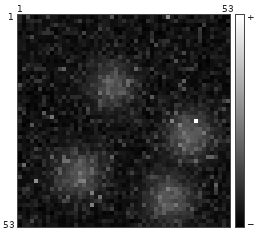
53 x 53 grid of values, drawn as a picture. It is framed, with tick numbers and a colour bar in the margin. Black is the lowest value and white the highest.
Mirror symmetry: none. Bumps: four. Histogram: skewed, a long tail of high values. Odd rows or columns: none. Average level on the scale: 10%.
